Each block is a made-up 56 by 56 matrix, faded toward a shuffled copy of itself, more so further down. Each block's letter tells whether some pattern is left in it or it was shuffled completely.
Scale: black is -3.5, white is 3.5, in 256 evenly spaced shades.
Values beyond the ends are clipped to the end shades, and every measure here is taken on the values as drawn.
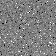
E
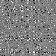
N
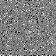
N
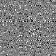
N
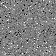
E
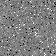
E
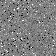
E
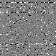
N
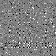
N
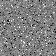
E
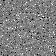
E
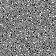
E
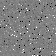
E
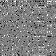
N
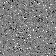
E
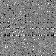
N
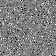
E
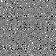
N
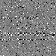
N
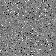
E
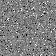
E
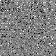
N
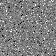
E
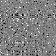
N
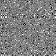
N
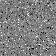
E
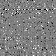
N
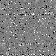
N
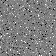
E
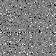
N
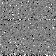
N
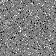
E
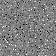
E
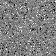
E
